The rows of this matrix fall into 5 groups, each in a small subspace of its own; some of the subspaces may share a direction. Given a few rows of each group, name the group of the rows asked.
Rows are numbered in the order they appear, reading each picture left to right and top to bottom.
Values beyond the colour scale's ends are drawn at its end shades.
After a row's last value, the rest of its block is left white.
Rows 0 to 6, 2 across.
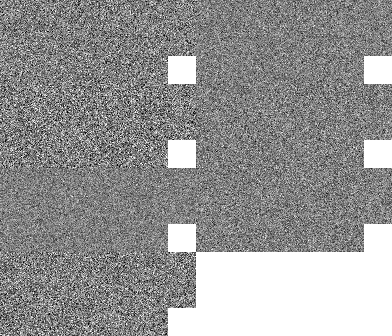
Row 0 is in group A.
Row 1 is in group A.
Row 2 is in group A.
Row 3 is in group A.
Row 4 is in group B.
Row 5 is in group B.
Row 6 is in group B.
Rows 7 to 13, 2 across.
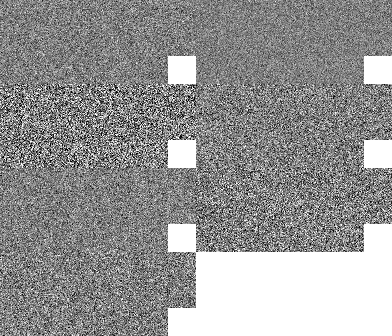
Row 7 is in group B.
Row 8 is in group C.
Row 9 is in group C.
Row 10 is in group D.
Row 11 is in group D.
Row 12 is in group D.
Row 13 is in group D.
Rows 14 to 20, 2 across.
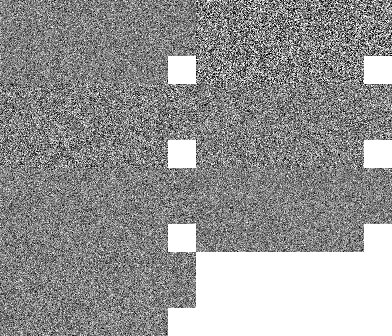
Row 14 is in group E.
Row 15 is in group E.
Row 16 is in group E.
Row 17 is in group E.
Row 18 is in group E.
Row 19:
C
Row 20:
A
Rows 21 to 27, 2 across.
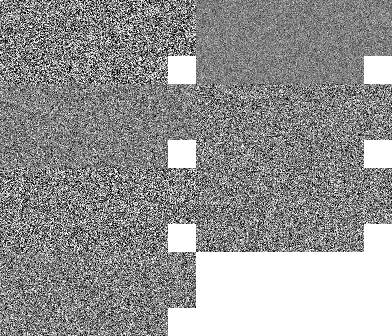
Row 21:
B
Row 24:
E
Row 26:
D
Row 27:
A
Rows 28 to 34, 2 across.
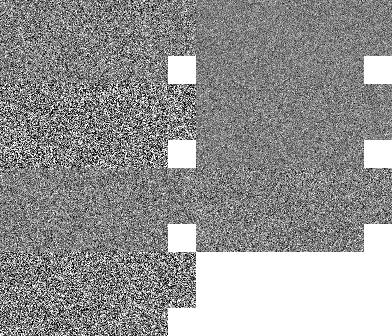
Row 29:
D
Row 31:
A
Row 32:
D
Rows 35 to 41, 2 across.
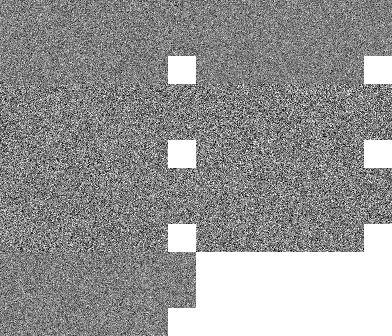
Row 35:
E
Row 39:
C
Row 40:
E
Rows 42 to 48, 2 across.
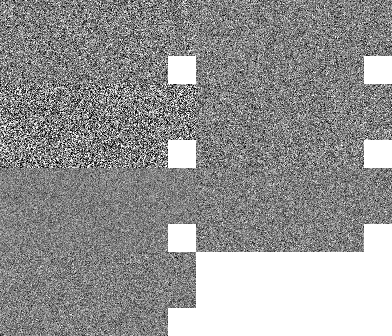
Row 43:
D
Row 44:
D
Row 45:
D
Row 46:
C
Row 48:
E
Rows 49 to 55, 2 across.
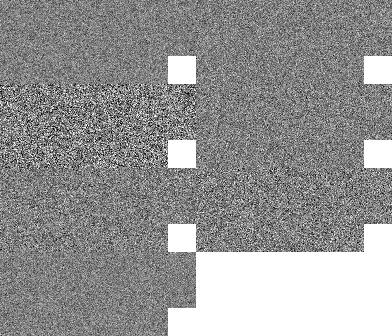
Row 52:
C
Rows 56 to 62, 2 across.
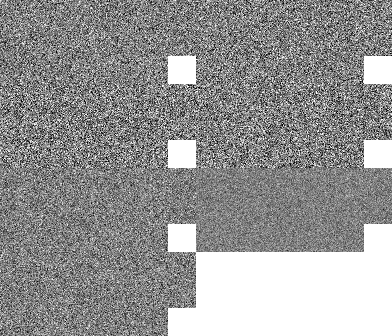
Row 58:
C
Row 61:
A
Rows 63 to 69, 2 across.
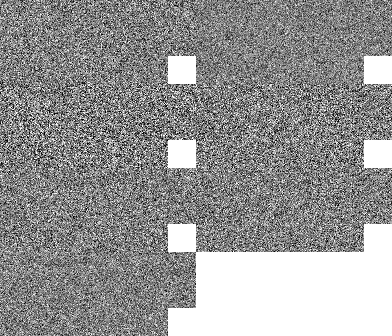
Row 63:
E
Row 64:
B
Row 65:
E
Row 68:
D
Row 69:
E
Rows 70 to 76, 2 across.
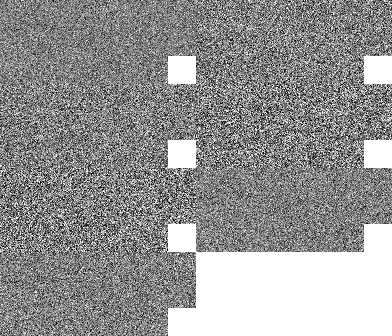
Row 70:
D
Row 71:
C
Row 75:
D
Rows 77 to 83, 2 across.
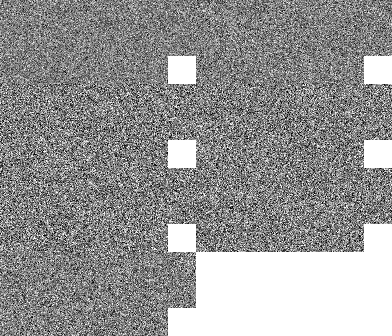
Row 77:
E
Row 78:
E
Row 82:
C
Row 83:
D
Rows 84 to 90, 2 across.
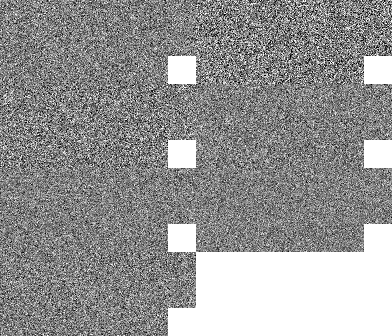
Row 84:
A
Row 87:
B
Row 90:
A
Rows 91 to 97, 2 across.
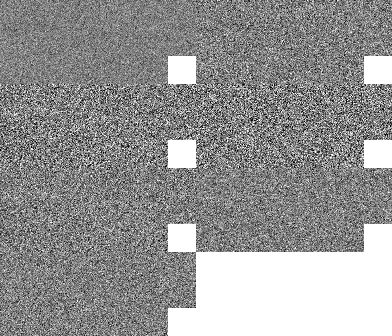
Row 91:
A
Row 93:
A
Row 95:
C
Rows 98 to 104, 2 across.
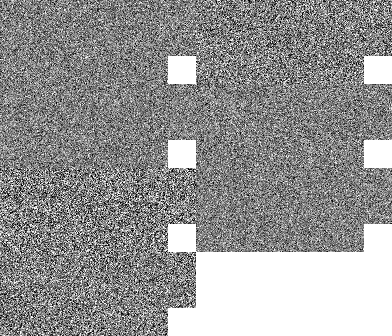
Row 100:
A
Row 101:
E
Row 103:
E
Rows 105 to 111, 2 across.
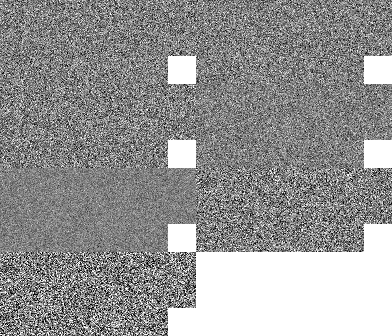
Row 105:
C
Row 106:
E
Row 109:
D
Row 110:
A
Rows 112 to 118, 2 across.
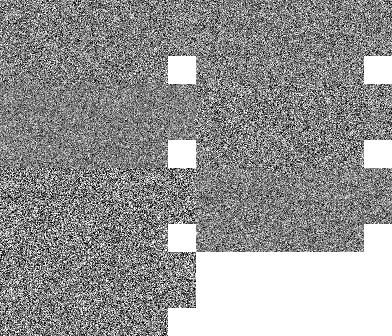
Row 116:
B
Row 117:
B
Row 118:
E
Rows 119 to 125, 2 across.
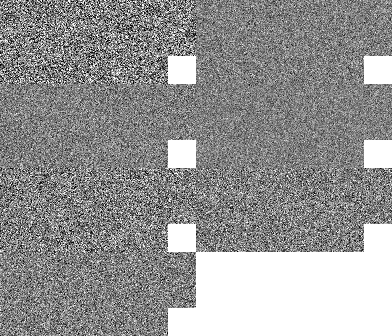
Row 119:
B
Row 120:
D
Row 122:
D
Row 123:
E
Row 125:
E
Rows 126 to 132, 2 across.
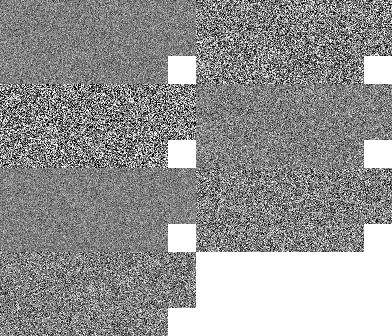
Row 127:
A
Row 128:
A
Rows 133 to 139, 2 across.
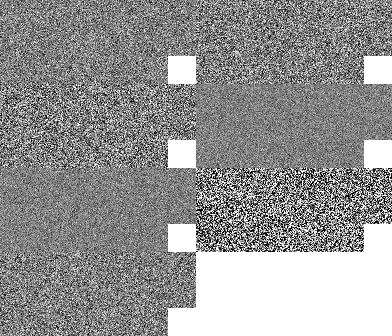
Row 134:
B
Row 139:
D
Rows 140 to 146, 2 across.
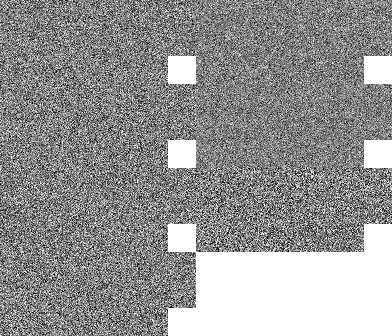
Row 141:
B
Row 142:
D
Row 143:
C
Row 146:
D
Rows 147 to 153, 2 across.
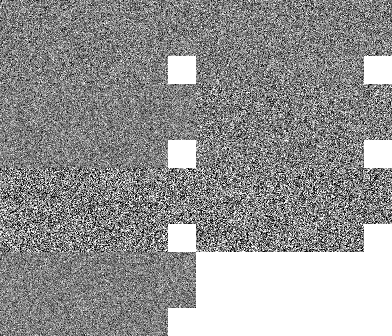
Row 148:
C
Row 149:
A
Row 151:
C
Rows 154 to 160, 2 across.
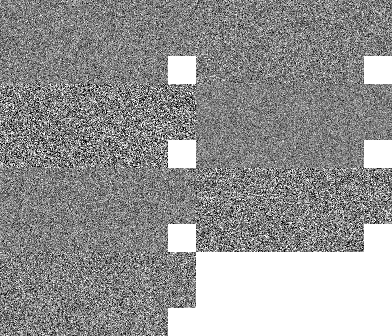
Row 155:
E
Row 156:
E
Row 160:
A
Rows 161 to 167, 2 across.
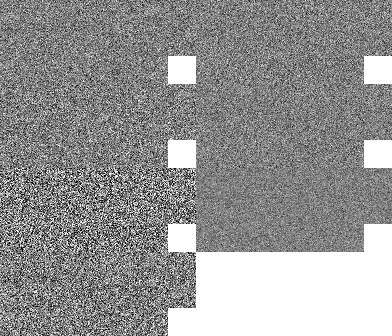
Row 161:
B
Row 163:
D
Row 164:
A
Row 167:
C
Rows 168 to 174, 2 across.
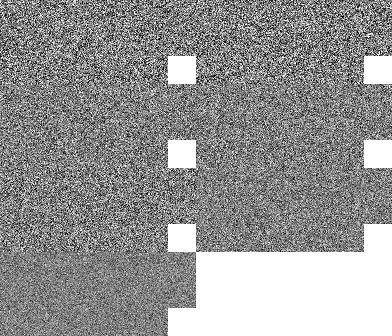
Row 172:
C
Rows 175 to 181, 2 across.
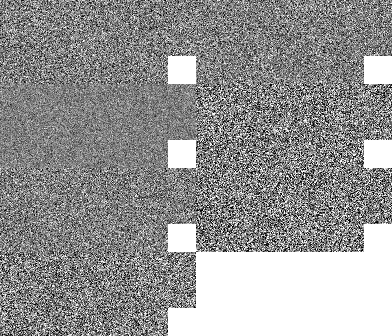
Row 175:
A
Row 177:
D
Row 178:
D
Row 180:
B
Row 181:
D
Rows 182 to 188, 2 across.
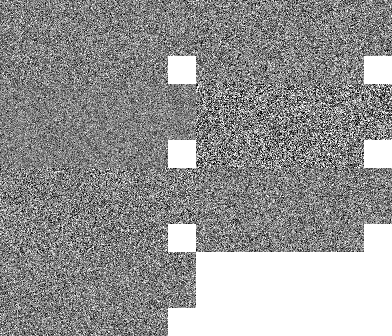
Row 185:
E
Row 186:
D
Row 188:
B
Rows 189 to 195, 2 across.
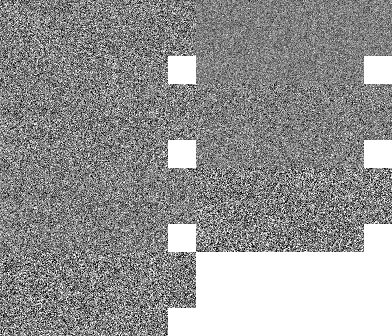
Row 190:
D
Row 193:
C
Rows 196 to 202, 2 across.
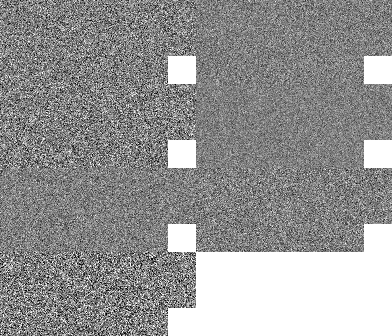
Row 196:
E
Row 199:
E
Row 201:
B
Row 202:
A
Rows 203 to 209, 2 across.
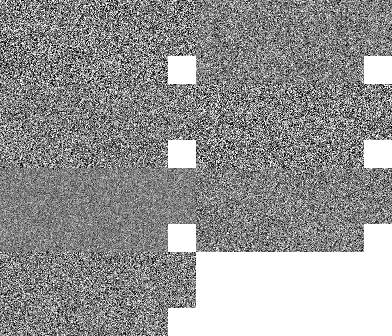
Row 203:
D
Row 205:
C
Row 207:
D
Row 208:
C
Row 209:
A
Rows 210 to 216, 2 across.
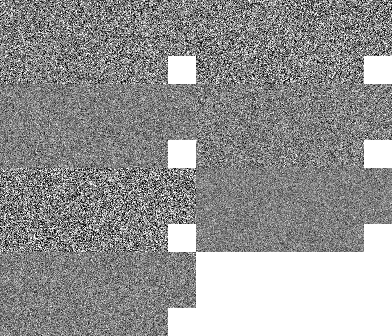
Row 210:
A
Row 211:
D
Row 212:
E
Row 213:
D
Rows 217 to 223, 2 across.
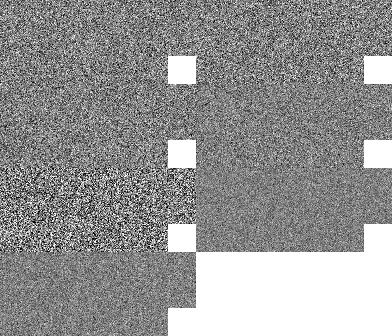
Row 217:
B
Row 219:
B
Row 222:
D
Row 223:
D
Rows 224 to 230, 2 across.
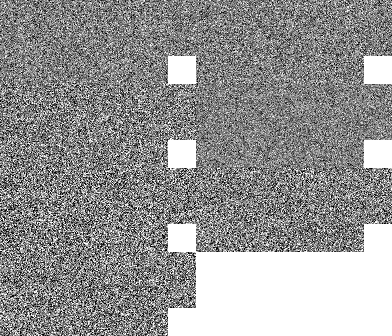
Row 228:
B
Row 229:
C
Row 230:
C
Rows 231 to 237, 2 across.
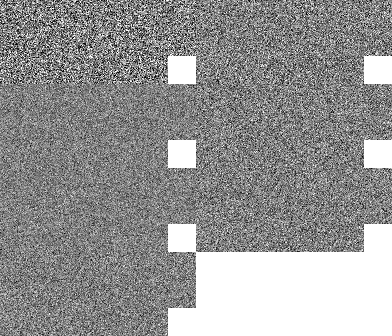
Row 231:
D
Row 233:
C
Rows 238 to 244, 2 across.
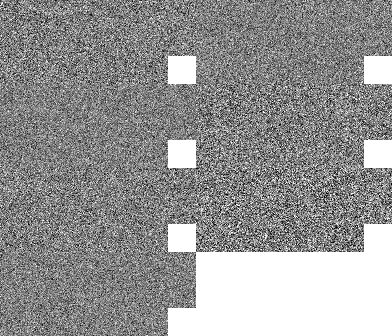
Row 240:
A
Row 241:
A
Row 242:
E
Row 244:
E
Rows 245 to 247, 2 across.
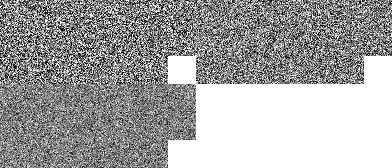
